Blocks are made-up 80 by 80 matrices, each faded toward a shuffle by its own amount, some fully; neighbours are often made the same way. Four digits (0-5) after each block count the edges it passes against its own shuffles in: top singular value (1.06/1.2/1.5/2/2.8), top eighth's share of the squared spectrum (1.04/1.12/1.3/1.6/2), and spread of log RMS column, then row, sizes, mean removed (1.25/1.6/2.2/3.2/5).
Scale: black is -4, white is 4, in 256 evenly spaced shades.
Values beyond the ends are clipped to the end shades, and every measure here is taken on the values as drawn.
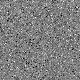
0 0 0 0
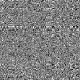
4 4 2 2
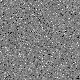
2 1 0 0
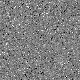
2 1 0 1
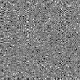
4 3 2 2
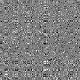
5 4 2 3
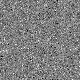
0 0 0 0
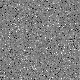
0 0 0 0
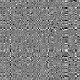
5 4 3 3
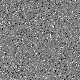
0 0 0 0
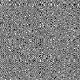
4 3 2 2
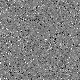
2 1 0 0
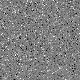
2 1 0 0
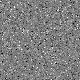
3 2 0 0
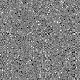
4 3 1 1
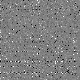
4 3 1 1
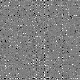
4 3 2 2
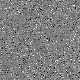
2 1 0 0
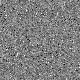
0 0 0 0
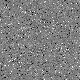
2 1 0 0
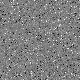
0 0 0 0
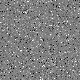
2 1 0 0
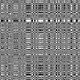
5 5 4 4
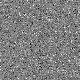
2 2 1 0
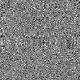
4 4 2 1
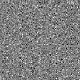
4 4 2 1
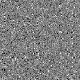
3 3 2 1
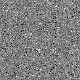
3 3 1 1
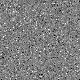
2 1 0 0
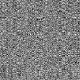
4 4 2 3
